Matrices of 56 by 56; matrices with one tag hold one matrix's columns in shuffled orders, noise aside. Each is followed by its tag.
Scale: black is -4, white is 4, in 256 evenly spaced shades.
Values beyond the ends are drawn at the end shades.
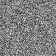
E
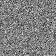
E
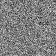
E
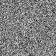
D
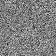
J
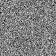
D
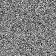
J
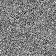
E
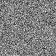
E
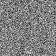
E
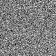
J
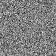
D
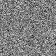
J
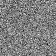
J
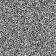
D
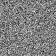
E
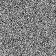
D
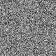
E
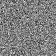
E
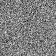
D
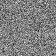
J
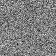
J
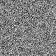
E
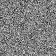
E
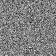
E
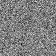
J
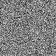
E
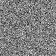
E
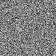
E
